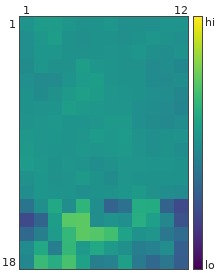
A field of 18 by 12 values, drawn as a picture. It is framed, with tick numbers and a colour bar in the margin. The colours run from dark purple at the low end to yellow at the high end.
Histogram: heavy tails on both sides. Stripes: none. Average level on the scale: 50%. Seam: horizontal, 70% of the way down, the top part calmer.
